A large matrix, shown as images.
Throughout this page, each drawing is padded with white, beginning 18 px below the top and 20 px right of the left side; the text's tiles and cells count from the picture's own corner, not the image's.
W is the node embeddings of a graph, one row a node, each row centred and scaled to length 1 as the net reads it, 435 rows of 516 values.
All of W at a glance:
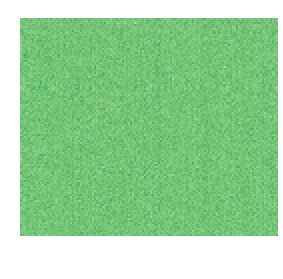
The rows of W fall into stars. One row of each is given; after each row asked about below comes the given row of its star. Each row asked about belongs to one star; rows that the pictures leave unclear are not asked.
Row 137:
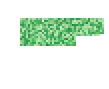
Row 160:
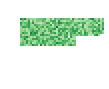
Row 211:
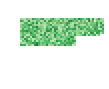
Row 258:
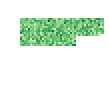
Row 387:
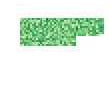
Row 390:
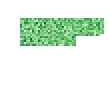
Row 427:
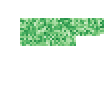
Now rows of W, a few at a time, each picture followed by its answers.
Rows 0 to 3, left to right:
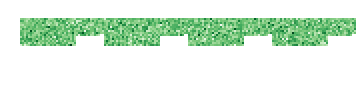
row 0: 427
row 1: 390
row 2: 211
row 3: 427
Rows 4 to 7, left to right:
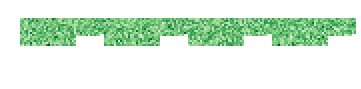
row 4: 387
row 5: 258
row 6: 427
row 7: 137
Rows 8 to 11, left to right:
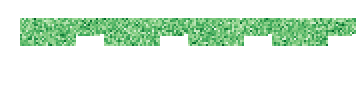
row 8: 258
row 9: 387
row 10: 387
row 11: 258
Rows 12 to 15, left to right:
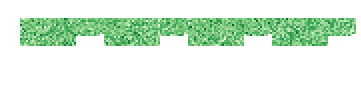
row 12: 427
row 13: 160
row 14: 211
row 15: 390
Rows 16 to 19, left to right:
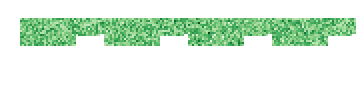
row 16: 211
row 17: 387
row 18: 427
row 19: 137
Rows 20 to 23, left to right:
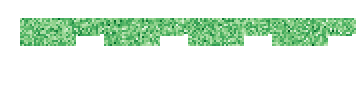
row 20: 390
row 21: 137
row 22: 387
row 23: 160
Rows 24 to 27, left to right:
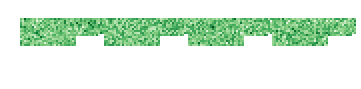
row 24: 390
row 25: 390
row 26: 387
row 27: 160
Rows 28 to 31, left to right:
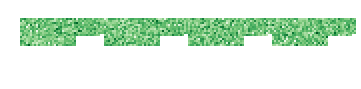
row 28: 390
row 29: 390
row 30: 258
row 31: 427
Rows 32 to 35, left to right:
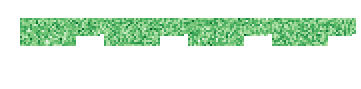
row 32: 390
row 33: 211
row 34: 137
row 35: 258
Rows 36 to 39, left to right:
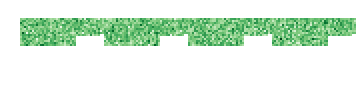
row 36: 137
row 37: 427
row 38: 211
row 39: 390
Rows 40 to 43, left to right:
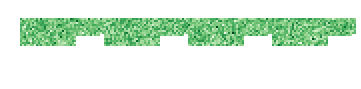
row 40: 137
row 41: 387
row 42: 427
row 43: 390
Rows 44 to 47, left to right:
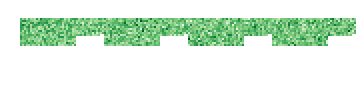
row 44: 137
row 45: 387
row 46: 258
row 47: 137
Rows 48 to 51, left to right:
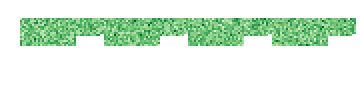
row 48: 390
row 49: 211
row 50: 258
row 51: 387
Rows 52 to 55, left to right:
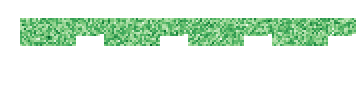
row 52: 211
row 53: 258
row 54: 387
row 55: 211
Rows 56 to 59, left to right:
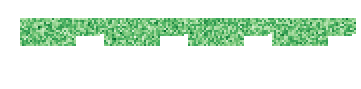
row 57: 390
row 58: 137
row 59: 160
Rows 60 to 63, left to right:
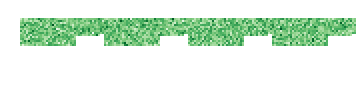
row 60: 387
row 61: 137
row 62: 427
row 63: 390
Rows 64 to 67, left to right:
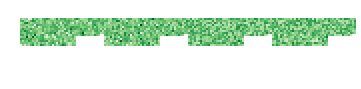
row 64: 427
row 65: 427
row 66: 211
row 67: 137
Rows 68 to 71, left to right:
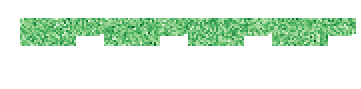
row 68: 258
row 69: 427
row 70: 137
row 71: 137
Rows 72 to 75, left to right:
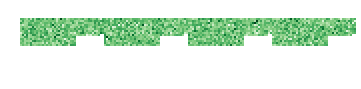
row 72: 387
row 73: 211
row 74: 211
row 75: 387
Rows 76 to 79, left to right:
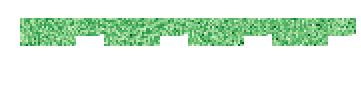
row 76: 390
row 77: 137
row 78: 427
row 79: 211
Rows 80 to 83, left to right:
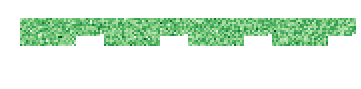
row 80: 137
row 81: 390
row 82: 387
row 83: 160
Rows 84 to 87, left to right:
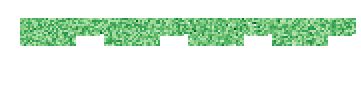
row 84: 387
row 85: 387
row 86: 211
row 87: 390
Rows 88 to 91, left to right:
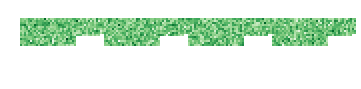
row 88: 137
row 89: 258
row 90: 160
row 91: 258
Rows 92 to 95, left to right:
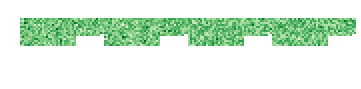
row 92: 390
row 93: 390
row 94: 160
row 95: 387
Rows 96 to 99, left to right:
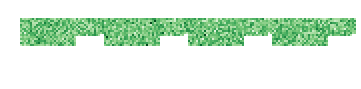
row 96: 427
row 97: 211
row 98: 160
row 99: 427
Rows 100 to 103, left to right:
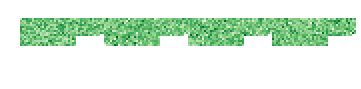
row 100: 390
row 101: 427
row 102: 160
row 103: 258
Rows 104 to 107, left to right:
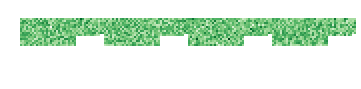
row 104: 137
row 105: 387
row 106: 390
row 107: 160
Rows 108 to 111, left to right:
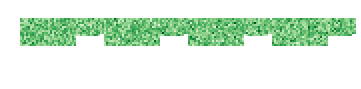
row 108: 427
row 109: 160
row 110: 211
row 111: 390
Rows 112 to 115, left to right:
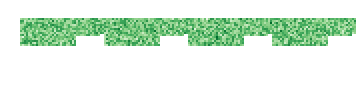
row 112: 387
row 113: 387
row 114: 160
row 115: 160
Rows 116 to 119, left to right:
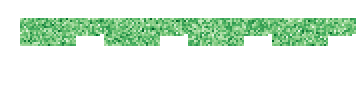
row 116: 387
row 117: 387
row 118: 390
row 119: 160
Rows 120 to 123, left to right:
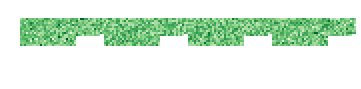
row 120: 137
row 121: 258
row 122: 427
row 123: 137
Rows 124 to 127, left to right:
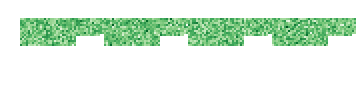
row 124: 137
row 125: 137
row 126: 390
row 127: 160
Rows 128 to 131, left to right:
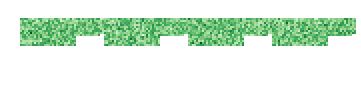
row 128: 160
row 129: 137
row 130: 160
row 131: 258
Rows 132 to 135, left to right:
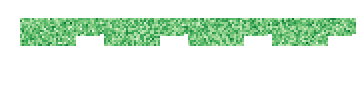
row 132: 258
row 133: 427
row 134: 258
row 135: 137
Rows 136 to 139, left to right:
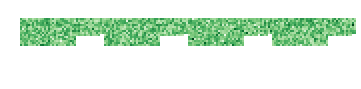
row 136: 137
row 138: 211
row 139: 137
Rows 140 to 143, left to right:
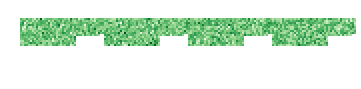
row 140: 137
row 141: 427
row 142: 137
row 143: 137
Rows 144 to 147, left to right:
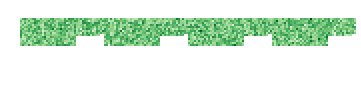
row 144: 258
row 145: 160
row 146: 258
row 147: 137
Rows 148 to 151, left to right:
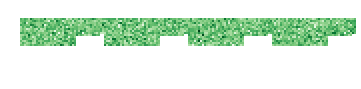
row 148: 160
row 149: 390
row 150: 427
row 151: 387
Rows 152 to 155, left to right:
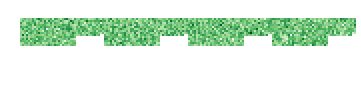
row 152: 387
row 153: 258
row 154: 387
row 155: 160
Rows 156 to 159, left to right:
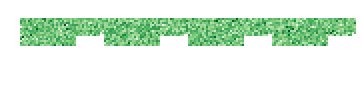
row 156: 211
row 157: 427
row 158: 258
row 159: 160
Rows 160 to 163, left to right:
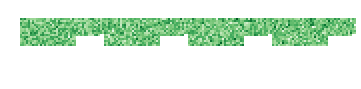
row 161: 390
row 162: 258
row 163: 137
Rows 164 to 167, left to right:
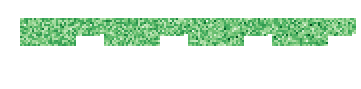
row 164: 390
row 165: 211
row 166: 390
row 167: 211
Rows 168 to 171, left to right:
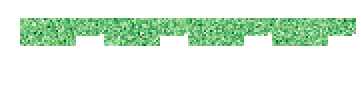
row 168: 427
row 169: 160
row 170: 160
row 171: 387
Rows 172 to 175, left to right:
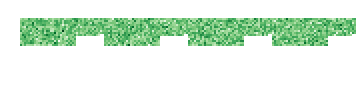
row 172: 137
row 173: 427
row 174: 427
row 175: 258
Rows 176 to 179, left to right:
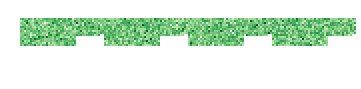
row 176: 390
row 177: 137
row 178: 258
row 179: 137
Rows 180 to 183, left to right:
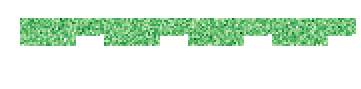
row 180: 387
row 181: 211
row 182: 427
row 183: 427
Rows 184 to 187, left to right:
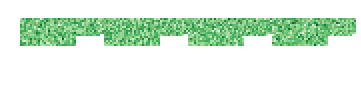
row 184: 390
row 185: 427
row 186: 387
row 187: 211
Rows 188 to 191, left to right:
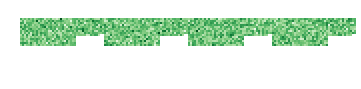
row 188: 387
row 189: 390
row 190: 137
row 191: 258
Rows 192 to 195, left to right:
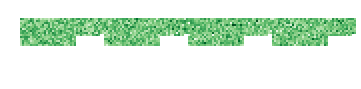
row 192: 160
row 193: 387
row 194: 211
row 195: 390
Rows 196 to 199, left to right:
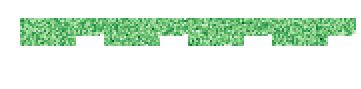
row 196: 160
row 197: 387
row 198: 390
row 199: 427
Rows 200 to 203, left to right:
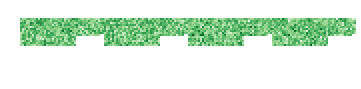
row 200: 137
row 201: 137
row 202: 427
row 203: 160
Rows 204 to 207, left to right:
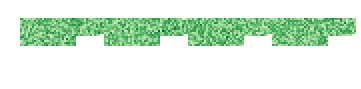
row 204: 137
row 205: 390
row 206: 211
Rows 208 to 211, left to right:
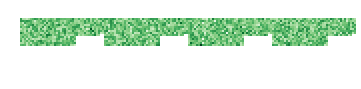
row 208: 211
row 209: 390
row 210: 160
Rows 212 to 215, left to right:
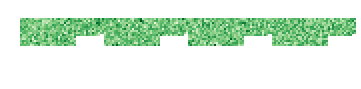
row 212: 258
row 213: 160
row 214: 390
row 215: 387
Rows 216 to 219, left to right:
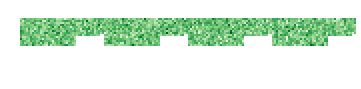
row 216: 258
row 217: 387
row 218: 137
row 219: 160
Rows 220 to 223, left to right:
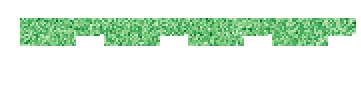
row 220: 387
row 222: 387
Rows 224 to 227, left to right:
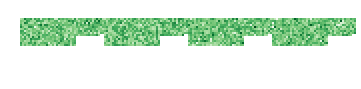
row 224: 390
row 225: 390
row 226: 427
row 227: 211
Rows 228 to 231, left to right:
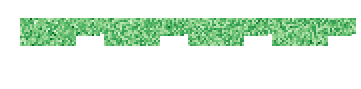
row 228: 160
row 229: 258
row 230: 258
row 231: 390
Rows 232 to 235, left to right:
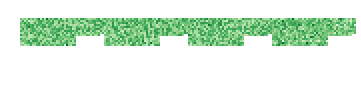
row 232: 387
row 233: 387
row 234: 387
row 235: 137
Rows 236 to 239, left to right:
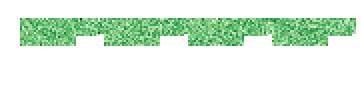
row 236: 137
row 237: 390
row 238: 258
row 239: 160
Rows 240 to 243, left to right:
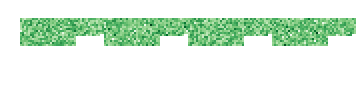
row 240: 211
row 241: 211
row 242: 160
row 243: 160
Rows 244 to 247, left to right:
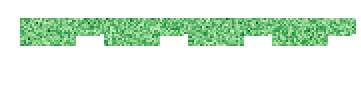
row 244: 390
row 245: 390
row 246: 390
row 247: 427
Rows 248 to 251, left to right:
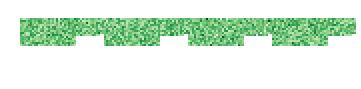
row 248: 211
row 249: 258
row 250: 387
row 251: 137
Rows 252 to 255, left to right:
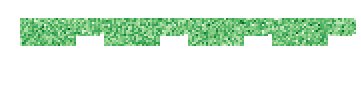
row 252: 160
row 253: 211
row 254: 390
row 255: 211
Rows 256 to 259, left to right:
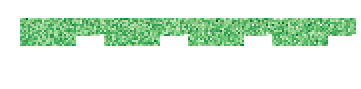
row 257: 211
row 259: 427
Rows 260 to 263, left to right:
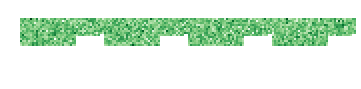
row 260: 160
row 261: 387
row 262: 258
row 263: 258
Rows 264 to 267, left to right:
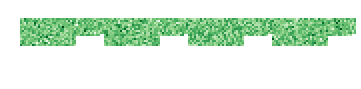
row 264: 390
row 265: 160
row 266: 427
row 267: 258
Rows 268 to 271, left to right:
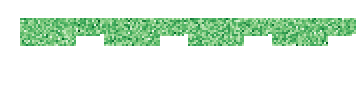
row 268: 390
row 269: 387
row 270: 390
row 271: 427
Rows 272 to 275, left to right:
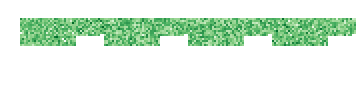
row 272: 387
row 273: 137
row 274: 427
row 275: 160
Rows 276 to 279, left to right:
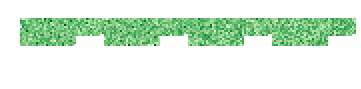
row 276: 211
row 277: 427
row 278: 160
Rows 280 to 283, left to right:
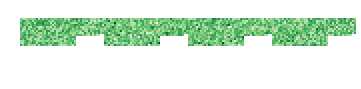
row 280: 137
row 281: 427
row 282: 137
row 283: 427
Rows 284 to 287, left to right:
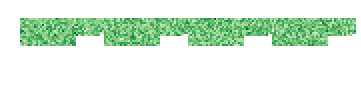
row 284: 160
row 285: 211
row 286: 387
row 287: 258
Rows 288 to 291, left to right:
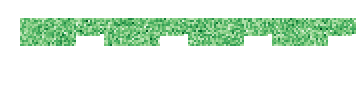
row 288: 258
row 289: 137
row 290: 211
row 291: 387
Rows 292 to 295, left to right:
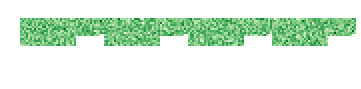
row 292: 387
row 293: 258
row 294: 160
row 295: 427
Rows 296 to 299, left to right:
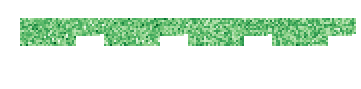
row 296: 137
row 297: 137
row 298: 390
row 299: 137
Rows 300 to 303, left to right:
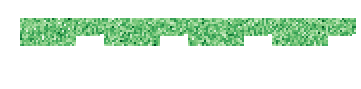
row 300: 258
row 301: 427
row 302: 258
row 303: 387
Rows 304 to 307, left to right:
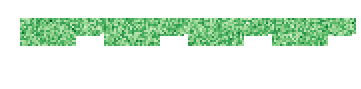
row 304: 211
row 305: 390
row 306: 258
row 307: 211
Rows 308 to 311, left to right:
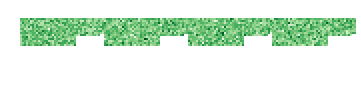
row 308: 160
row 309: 390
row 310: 160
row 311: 390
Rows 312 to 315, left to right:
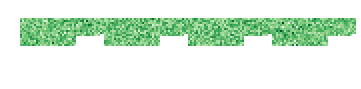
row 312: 258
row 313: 387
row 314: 258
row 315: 427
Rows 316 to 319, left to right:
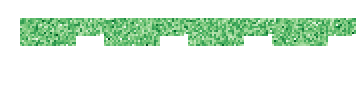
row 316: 211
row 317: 211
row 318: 211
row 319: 258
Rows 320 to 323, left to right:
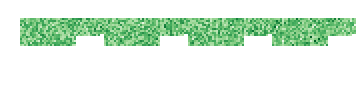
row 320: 211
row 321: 258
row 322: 258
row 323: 137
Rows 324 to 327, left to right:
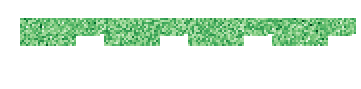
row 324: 390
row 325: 160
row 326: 387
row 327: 211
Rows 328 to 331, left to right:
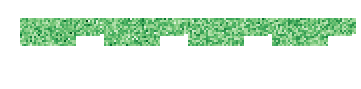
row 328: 258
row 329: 137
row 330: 390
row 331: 137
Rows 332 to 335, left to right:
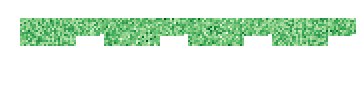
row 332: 427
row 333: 137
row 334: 160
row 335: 258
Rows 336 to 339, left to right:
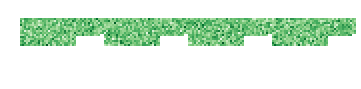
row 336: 390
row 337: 427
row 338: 137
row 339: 390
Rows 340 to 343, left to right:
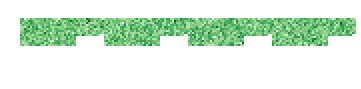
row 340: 211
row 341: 258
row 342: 427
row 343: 390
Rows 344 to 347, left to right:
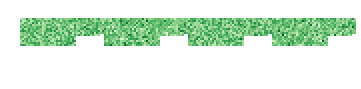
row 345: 137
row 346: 258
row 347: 211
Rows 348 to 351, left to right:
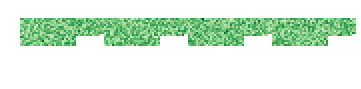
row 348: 390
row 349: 160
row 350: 258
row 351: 390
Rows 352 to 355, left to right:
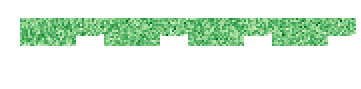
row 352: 427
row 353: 211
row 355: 211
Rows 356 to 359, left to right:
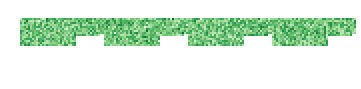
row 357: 137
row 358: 390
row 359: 160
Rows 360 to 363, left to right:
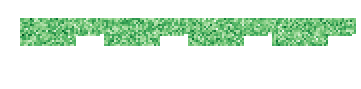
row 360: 160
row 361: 137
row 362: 160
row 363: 390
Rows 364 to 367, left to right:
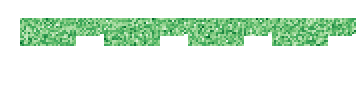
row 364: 390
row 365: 258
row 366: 160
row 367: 258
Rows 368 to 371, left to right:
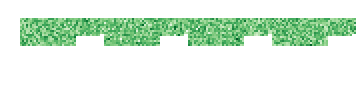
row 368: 258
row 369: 211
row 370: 211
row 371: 387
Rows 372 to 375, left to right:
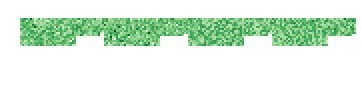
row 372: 160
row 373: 427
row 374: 160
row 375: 387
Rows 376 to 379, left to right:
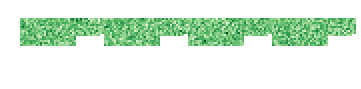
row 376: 137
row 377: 137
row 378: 258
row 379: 211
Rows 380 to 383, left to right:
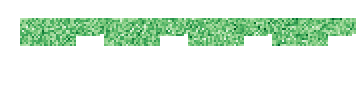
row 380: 427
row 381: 160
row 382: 211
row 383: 137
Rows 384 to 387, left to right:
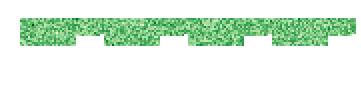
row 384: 211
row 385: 258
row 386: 160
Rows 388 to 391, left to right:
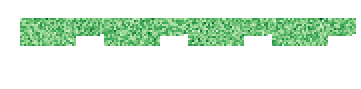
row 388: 390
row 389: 427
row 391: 390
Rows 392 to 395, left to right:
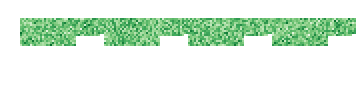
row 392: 258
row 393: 387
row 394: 258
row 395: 258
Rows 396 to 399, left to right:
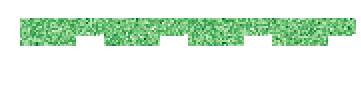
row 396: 211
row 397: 258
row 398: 137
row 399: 160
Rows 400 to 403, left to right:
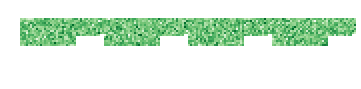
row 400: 137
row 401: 211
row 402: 258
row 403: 160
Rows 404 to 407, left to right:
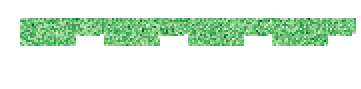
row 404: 211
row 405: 387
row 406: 387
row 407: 160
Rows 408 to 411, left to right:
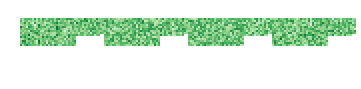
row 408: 390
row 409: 160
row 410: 211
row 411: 258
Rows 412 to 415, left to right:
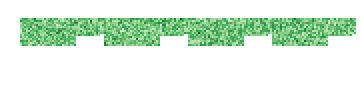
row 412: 258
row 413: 390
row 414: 160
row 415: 387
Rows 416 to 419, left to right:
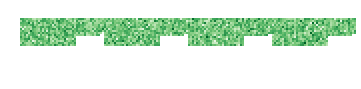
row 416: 160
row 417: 387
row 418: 390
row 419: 258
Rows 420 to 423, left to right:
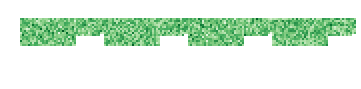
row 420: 160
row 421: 387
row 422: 160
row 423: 137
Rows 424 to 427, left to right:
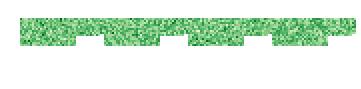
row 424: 387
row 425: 258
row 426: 390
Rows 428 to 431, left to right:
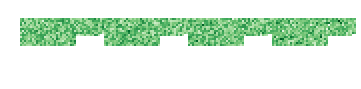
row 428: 427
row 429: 160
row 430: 137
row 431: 390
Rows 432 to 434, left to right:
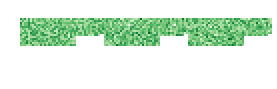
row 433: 160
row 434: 390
